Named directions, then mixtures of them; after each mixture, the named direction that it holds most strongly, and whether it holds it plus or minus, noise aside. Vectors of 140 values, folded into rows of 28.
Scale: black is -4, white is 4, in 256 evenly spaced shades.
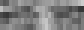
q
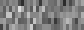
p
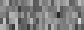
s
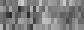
p, minus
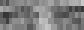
q, plus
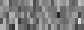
s, plus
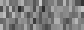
p, minus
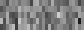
s, minus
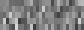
s, plus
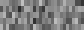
p, minus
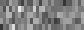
p, plus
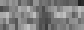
q, minus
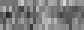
p, minus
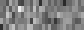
p, plus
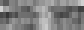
q, plus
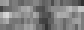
q, minus
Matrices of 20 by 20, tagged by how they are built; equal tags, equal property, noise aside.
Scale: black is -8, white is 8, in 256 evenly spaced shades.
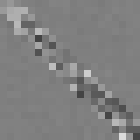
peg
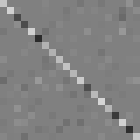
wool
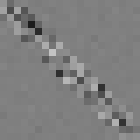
peg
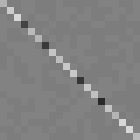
wool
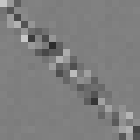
peg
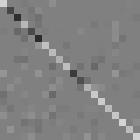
wool
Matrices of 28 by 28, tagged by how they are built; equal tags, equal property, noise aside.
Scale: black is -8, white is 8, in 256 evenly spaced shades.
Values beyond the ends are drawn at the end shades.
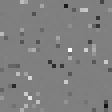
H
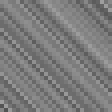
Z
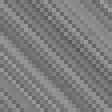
Z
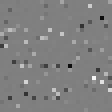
H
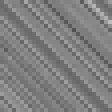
Z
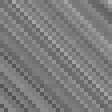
Z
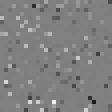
H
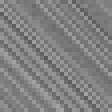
Z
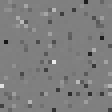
H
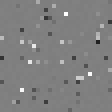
H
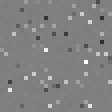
H
